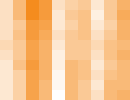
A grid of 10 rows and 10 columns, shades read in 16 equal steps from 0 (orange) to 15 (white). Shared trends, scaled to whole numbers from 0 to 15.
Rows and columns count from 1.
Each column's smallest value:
10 6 0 2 11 6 7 10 6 4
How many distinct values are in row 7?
7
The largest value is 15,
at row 10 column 5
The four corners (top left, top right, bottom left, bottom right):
11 5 12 5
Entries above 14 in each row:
0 0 0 0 0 0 0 0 0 1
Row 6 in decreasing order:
13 11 11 8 8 8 7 5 5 3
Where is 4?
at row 2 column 10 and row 4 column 4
